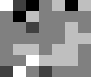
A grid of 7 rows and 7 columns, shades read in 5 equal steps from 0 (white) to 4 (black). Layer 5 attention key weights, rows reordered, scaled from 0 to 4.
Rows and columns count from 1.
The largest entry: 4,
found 3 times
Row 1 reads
0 3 4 2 1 4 1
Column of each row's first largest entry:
3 2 3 1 1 1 1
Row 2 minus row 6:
0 2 1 1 1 1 0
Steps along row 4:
same same same same down same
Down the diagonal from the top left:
0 4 3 2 1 1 2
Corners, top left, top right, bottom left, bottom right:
0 1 3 2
